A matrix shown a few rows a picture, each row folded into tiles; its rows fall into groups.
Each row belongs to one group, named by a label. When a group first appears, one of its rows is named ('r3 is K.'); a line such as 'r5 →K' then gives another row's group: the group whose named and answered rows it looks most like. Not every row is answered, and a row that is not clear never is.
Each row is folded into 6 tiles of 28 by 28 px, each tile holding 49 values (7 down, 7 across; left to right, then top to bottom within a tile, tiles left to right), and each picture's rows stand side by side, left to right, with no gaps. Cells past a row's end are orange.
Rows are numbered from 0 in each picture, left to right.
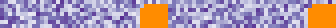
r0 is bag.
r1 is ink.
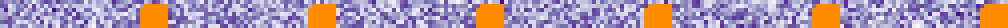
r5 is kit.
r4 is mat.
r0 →mat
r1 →bag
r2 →kit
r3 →ink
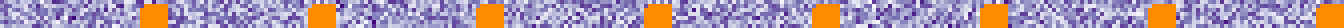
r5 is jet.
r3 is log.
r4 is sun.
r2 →jet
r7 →sun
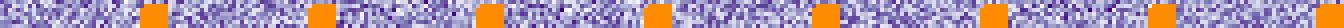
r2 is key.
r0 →jet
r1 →sun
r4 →sun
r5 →bag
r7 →ink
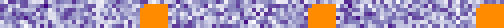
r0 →mat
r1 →kit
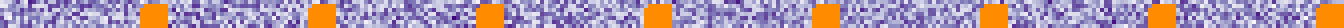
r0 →sun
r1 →log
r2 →kit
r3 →bag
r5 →ink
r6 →kit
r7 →kit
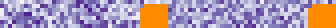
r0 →log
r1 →ink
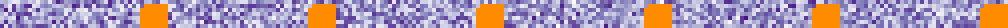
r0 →log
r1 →sun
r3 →key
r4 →jet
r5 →mat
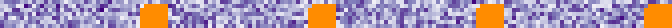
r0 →key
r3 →kit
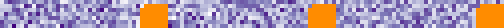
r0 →key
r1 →log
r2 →ink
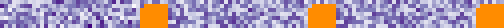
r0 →log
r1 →bag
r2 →bag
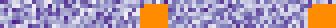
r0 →jet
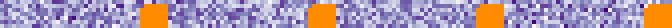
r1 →mat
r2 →kit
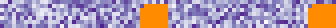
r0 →log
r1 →sun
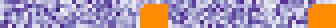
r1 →mat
